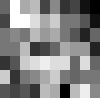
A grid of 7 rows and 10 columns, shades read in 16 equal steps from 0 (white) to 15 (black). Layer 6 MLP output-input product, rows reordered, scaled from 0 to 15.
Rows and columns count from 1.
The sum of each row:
88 61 78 82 52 71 79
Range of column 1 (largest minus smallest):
9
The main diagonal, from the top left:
9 0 8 12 1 3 15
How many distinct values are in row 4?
8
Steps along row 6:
up down down down down up up down same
